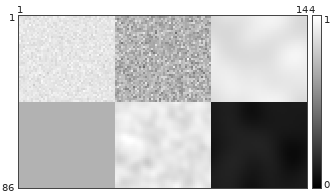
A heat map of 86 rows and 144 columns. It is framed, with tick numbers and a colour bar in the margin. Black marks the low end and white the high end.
It is made of 2 by 3 panels. Panel 1,1: very high, fine-grained, faint in contrast. Panel 1,2: high, fine-grained. Panel 1,3: very high, smooth, faint in contrast. Panel 2,1: high, flat. Panel 2,2: very high, blotchy, faint in contrast. Panel 2,3: very low, smooth, faint in contrast.
